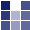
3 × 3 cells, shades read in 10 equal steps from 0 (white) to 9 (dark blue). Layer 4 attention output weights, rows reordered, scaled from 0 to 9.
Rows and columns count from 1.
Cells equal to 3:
1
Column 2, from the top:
0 3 4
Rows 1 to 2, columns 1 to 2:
9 0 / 8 3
